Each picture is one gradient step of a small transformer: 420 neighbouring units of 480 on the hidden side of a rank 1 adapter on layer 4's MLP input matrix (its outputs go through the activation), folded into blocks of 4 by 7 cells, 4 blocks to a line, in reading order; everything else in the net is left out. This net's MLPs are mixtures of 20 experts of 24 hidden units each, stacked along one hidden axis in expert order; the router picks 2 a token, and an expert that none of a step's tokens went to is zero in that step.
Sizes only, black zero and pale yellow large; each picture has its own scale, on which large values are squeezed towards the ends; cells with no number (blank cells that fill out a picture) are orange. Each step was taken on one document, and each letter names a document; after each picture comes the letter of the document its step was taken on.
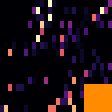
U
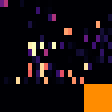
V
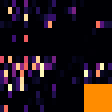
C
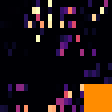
U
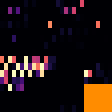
C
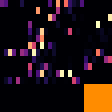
V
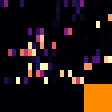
V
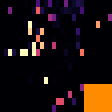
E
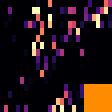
U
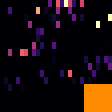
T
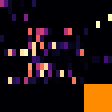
V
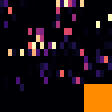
T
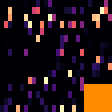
U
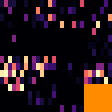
C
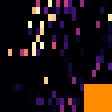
E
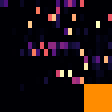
T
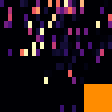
E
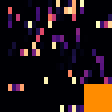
E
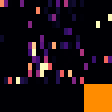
V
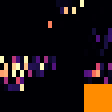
C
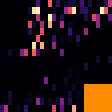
U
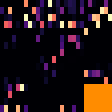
U
